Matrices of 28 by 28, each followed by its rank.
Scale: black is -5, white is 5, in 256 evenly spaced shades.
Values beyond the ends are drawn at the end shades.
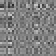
three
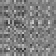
three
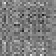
five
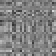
three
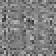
five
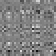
three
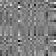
three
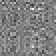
five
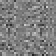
five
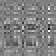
three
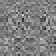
five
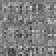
five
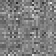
five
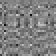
three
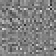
five
